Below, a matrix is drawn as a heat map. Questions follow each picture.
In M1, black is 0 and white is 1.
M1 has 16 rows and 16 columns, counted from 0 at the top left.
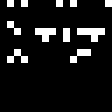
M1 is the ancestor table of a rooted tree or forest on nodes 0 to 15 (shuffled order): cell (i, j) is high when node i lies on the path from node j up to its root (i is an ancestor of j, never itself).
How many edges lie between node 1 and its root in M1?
3
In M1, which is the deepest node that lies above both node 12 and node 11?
7
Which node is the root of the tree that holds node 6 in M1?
4
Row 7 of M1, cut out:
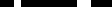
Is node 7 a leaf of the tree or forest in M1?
no
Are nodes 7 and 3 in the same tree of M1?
no
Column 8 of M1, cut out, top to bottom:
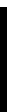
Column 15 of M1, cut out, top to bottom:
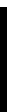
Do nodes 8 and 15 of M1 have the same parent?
yes
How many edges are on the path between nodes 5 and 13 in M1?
1
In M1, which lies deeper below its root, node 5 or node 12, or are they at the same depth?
node 12
